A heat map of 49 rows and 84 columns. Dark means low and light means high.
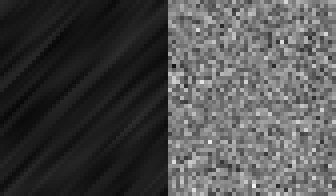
It is made of 1 by 2 panels. Panel 1,1: very low, slanting up to the right, faint in contrast. Panel 1,2: middling, fine-grained, strong in contrast.
